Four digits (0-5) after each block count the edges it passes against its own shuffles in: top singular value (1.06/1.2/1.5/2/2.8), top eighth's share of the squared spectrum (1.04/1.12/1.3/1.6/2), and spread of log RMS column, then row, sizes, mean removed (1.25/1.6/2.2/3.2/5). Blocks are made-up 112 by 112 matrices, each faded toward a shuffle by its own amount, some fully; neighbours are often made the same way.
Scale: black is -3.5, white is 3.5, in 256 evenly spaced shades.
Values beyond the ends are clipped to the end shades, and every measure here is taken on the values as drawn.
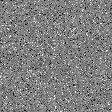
0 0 0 0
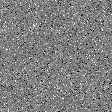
0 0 0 0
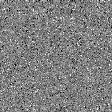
3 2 1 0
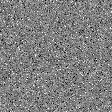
2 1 0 0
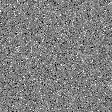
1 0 0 0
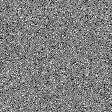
2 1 0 0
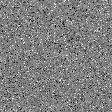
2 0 0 0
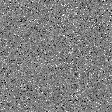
3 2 0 0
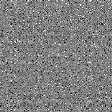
4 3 2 1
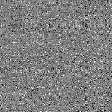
4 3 2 2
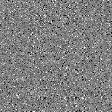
4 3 2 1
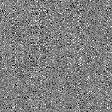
4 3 2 2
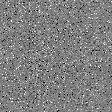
3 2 1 0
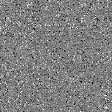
3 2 1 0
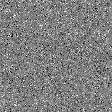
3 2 1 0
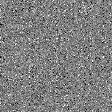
3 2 2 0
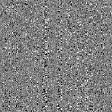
4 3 3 1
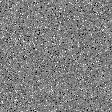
0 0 0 0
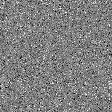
2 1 0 0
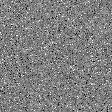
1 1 0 0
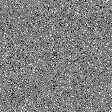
0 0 0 0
